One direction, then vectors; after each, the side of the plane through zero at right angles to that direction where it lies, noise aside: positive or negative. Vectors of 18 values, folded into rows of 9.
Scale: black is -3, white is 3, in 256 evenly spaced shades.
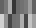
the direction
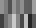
negative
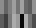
negative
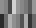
negative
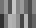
negative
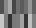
positive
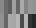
negative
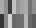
negative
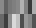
negative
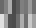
positive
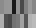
positive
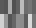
positive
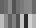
positive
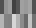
positive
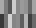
negative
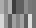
positive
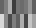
positive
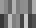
negative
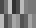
positive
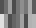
positive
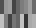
positive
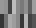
negative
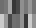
positive
